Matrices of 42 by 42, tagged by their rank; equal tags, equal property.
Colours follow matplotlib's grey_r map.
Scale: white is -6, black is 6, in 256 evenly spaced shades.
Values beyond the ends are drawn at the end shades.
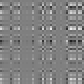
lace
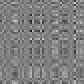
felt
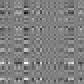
felt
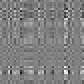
felt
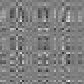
felt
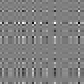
lace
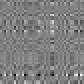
felt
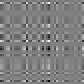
lace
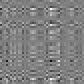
felt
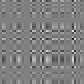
lace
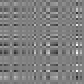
lace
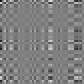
lace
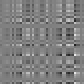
lace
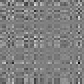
felt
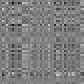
felt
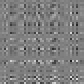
felt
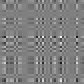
lace
